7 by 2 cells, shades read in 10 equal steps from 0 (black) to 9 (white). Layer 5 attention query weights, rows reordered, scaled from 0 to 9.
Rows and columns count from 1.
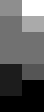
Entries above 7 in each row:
1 0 0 0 0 0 0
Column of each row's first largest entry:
2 2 1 1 2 1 1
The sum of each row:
14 10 8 8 4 1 0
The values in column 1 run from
0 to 5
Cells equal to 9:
1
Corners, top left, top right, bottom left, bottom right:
5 9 0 0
